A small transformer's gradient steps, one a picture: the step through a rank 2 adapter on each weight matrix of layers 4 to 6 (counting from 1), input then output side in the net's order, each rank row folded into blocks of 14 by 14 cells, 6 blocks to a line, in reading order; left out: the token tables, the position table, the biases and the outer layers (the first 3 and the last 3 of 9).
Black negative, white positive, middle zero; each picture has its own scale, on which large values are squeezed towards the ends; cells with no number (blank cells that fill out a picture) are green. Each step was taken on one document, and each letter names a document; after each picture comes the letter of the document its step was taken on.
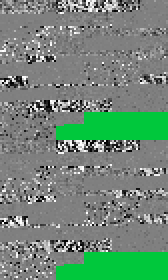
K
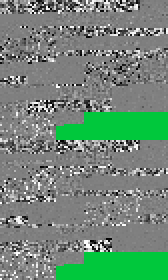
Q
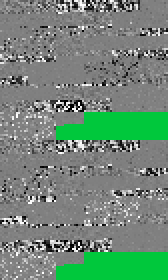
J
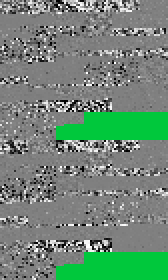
J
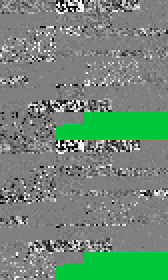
J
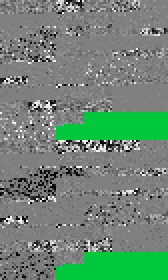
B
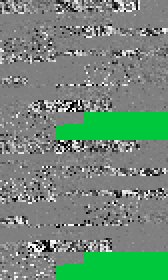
J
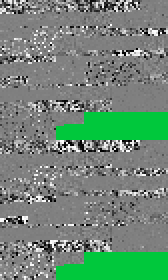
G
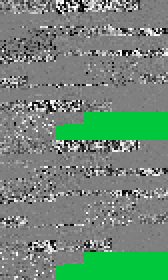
G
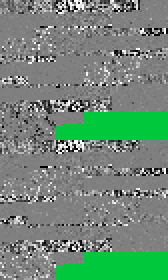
K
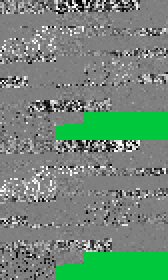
K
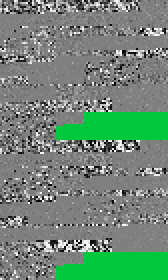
Q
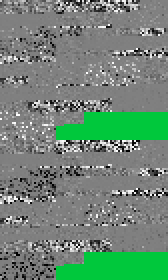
B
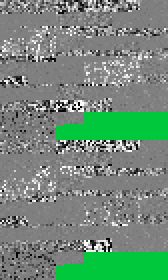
K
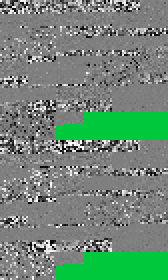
Q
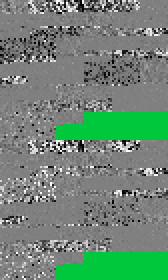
G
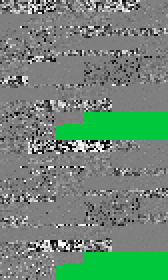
Q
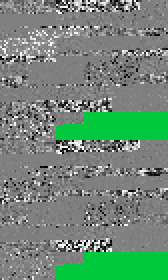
Q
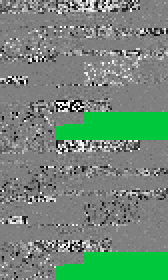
K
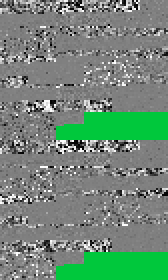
G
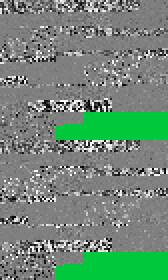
K
